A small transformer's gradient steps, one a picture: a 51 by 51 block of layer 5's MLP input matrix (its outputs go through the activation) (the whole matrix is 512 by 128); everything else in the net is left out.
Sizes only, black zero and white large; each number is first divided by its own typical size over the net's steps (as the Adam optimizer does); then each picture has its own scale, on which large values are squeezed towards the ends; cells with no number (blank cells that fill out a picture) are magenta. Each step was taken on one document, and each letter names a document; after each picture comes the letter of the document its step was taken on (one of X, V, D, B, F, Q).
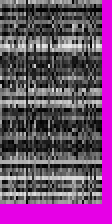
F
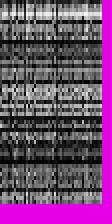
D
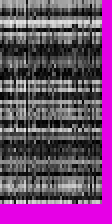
F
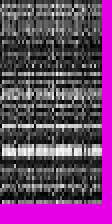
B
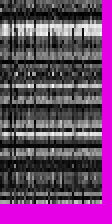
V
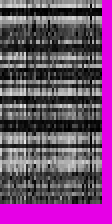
F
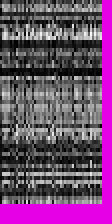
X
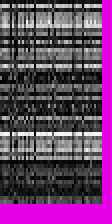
V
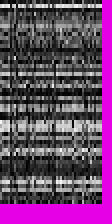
B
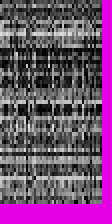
F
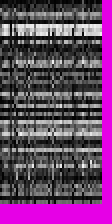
V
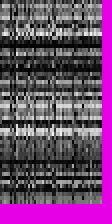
X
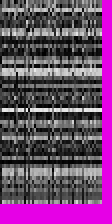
D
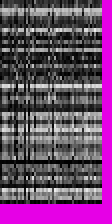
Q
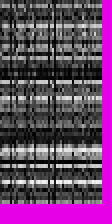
B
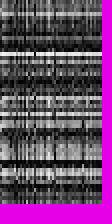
Q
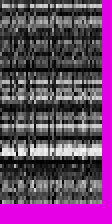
B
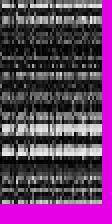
B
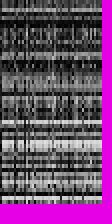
Q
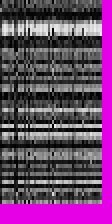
V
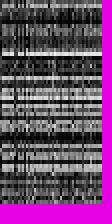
Q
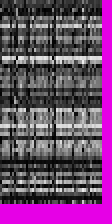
B
